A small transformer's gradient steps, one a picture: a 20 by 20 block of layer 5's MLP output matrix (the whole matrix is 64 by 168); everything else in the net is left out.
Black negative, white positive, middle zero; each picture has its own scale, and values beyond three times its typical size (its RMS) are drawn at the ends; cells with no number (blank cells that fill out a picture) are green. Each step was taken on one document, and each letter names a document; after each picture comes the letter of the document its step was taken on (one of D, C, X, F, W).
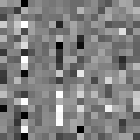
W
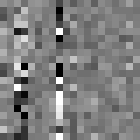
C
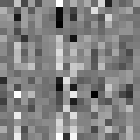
C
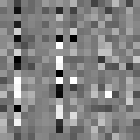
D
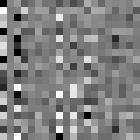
C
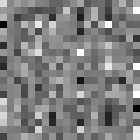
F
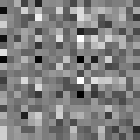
F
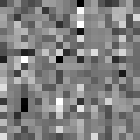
W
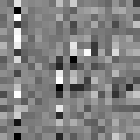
D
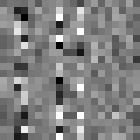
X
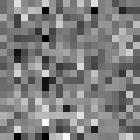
W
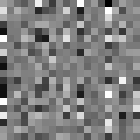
F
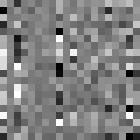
D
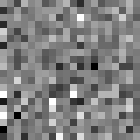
X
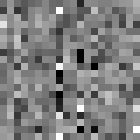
X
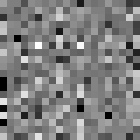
F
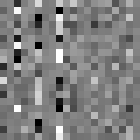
C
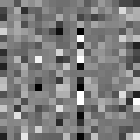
F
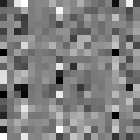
C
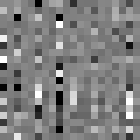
D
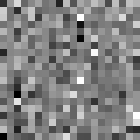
X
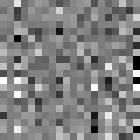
F
